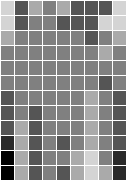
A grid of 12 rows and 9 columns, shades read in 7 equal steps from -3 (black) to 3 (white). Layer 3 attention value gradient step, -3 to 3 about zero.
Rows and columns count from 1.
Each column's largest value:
2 1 1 0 1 1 2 2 2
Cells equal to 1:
16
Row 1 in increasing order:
-1 -1 -1 -1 0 1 1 2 2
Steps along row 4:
same same same same same same up down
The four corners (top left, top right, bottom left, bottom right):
2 2 -3 -2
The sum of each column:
-6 2 -4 0 -2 0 5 2 -3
